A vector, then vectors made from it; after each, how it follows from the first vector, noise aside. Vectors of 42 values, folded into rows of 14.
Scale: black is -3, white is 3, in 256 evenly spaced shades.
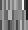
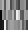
reversed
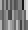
negated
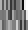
negated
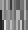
reversed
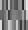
negated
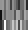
reversed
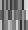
negated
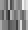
sign-scrambled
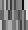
negated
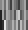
reversed
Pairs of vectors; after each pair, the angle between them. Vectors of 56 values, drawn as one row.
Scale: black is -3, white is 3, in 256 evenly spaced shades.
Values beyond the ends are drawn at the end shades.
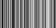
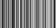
nearly parallel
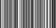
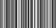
partly aligned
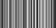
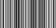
orthogonal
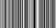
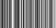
partly opposed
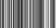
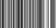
nearly parallel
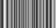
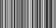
partly aligned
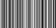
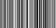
orthogonal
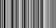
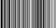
orthogonal
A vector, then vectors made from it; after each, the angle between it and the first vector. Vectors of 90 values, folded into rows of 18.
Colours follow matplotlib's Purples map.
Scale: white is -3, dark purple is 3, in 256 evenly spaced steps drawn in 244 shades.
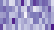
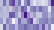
nearly opposite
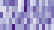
partly opposed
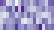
orthogonal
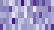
nearly parallel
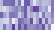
nearly opposite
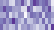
nearly parallel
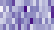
partly opposed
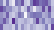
nearly parallel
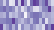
nearly parallel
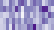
orthogonal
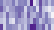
orthogonal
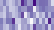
partly aligned
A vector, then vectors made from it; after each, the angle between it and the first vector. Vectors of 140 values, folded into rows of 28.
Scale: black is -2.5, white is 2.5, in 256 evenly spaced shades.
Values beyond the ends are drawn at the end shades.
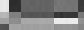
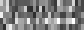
partly aligned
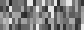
orthogonal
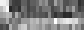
nearly parallel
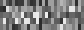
orthogonal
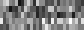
partly aligned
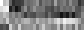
nearly parallel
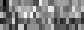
partly opposed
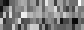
partly opposed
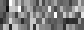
partly opposed
